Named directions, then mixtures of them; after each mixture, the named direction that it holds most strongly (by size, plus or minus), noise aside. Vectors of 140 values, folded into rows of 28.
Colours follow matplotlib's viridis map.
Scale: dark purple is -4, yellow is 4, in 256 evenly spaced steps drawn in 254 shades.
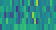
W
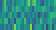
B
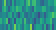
B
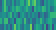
B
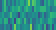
B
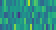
B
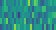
B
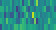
W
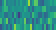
B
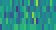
W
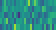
B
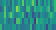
W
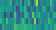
W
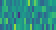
B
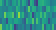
W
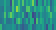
W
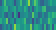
B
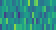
W
